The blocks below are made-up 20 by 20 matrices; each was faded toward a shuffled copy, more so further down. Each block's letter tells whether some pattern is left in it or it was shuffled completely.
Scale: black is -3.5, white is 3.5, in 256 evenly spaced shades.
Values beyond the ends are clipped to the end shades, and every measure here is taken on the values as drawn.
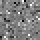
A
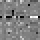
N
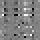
N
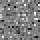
A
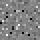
A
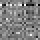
N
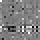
N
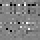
N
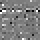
N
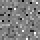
A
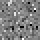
A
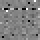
N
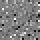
A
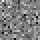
A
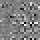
N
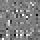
N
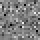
A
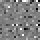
N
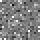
A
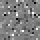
A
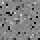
A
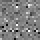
N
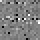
N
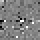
N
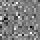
N
